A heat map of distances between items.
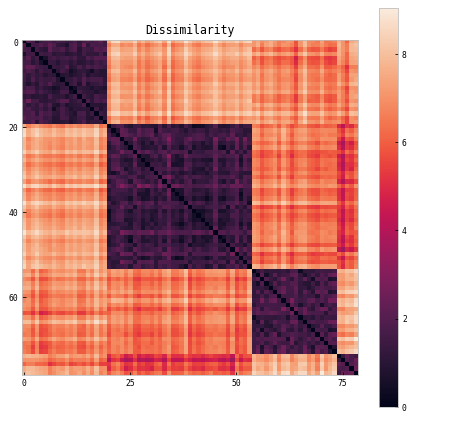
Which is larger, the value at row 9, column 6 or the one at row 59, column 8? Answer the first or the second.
the second
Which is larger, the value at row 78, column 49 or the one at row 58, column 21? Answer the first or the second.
the second
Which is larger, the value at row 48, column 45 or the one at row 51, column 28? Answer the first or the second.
the first
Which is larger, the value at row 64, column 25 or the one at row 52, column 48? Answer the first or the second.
the first
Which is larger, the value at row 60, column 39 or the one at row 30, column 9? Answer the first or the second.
the second
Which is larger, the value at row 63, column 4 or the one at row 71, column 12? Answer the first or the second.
the second
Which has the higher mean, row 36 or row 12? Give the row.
12
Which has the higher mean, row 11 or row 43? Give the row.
11
